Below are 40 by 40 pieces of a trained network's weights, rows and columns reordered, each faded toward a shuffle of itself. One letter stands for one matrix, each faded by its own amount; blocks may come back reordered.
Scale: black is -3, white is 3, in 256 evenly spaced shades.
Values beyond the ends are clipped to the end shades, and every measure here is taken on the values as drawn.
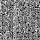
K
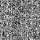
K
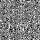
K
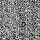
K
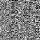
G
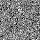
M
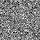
M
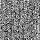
K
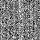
K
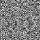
G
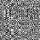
G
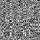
G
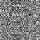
G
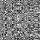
G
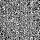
K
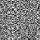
G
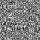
G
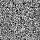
M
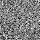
M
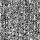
K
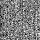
K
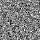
M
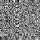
G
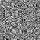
G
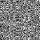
G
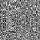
G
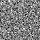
M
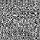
G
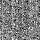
K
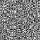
G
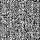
K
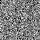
M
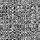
G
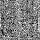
K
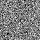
M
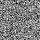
M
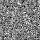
M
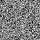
M
